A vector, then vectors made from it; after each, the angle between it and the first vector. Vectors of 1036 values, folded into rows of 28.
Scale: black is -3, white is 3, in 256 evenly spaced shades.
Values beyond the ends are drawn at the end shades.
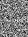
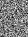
partly aligned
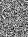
partly aligned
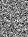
nearly parallel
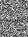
nearly opposite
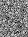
orthogonal
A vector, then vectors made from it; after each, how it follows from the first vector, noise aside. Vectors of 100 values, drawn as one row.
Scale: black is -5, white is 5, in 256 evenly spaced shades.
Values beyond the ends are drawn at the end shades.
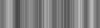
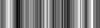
scaled up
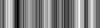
scaled up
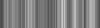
wrapped around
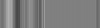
partly zeroed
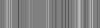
partly zeroed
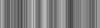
wrapped around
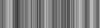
copied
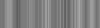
shrunk
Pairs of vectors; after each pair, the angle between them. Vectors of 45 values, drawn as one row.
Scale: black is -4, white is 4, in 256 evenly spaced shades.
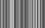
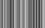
nearly opposite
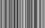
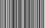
orthogonal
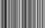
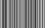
partly aligned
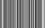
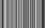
nearly opposite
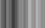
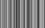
orthogonal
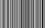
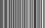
nearly opposite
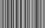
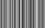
nearly opposite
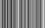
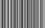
partly aligned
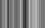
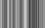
nearly opposite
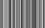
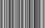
partly aligned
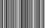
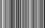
partly opposed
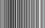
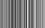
partly aligned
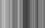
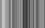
nearly parallel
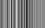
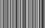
partly opposed
